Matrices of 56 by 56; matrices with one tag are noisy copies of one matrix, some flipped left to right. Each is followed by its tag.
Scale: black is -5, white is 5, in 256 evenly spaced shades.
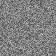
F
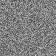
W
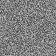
W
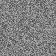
F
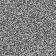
W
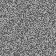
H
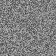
F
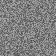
H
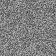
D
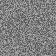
W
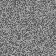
F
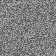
H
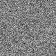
F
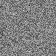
F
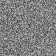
W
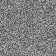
D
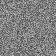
H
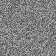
F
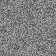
D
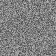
W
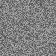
F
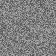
F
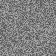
F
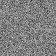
F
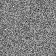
F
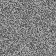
D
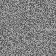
F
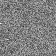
D
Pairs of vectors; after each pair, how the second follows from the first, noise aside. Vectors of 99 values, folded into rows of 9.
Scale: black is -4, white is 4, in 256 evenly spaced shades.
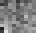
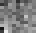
copied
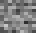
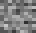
copied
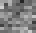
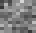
negated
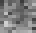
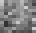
negated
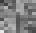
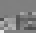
partly zeroed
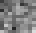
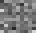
sign-scrambled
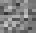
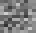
negated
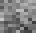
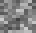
sign-scrambled
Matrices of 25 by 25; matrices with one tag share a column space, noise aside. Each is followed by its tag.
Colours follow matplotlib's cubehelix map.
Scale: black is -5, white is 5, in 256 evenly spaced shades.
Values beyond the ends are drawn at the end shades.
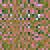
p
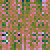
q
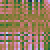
q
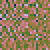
p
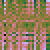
q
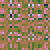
p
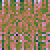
q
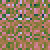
p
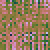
q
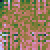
q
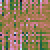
q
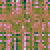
q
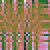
q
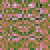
p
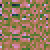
p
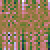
q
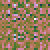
p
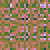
p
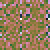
p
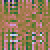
q
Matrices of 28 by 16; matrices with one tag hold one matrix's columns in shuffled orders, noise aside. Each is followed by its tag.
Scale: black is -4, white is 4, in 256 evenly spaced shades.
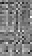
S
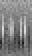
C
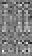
S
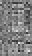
S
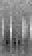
C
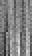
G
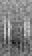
C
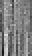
G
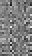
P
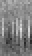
C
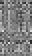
S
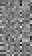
P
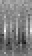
C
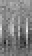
C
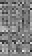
S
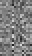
P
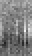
C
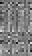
S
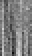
G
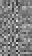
P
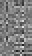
P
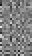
P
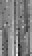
G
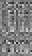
S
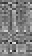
S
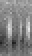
C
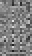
P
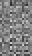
P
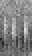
C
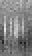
C
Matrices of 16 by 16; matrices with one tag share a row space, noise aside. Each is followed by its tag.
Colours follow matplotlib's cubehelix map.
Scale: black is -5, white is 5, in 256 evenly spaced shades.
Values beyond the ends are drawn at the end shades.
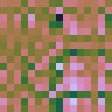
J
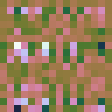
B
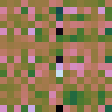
J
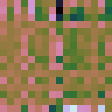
J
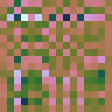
B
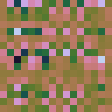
B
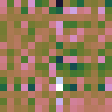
J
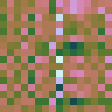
J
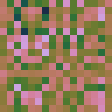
B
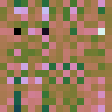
B
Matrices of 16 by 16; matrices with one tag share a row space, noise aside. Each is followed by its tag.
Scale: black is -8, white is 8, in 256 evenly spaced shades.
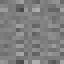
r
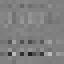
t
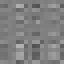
r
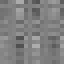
r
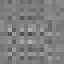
t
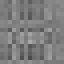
t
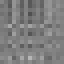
t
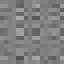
r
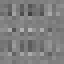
t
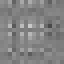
t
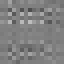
t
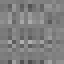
t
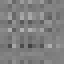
t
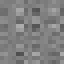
r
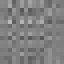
t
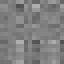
r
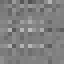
t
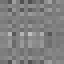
t
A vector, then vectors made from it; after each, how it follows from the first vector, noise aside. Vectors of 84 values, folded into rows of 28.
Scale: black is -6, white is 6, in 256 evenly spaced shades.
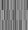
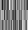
scaled up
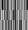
scaled up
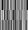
scaled up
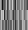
scaled up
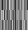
scaled up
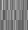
sign-scrambled
